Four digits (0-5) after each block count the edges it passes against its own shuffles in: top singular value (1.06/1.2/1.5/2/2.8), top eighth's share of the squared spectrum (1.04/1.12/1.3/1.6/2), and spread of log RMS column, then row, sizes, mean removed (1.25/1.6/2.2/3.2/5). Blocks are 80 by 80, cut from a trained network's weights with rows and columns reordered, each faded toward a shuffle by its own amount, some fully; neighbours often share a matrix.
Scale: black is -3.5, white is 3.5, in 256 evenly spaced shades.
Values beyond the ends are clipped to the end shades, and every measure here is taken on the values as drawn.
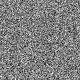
1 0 0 0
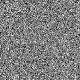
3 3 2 1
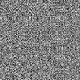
4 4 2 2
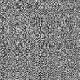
4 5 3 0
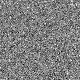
0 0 0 0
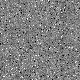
0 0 0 0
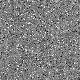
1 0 0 0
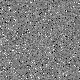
0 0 0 0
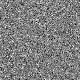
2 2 0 0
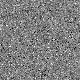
0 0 0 0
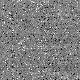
2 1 1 0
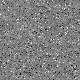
0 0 0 0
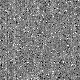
2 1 0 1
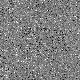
1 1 0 0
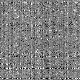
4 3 0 3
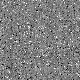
1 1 0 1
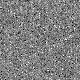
1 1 0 0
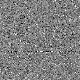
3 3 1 1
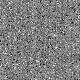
1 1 0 0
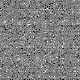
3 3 2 0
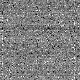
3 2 2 0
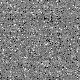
2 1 1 0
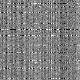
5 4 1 4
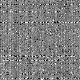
3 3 0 3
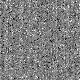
2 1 0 1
